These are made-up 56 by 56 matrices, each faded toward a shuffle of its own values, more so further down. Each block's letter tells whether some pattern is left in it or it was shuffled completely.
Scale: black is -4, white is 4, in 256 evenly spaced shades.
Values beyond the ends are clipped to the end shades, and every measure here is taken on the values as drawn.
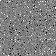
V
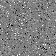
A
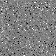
V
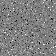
A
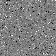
A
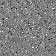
A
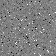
A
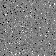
A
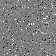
A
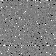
V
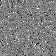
A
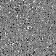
A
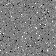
A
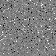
V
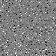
V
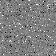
V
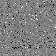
V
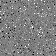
A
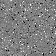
A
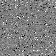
V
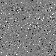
V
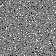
A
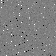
A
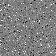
A
